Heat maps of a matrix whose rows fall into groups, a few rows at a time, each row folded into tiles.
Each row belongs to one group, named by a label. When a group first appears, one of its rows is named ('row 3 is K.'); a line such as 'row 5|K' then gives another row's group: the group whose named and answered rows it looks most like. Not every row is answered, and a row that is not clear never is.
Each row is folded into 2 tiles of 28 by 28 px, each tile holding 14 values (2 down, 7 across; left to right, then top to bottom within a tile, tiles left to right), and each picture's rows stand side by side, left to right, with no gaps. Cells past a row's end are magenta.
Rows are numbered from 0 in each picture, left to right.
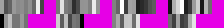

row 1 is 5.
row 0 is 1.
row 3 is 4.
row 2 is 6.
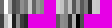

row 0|5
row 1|5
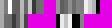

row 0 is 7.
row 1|1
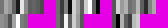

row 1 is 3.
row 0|6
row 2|4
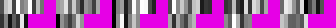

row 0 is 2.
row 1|2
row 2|3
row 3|4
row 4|3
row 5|6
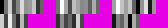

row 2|2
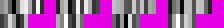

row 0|1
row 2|5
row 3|3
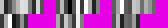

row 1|3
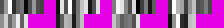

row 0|6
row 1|4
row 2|6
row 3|4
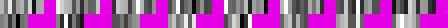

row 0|7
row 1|5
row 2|4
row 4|1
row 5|5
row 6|3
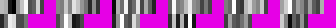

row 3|2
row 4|7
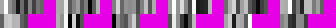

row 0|5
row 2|2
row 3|4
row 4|6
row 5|7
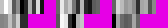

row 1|4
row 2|2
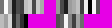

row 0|5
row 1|1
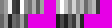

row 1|2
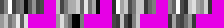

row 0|6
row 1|1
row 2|4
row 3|7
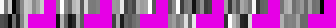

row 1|2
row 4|1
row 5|6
